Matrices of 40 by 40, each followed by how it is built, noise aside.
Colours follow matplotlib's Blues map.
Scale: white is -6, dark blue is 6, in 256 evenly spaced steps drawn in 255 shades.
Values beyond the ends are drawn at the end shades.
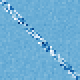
banded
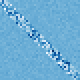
banded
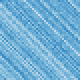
Toeplitz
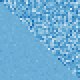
upper triangular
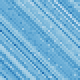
Toeplitz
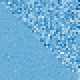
upper triangular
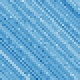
Toeplitz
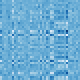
low rank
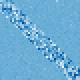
banded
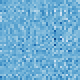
low rank
